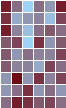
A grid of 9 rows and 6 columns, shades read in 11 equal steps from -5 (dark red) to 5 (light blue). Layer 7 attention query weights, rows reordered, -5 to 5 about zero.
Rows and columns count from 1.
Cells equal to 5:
2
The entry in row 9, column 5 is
-2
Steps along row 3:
up up down down up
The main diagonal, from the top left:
-4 3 4 -3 1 0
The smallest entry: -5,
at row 7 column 2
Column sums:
-10 -4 13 0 5 -9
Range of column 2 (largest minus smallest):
8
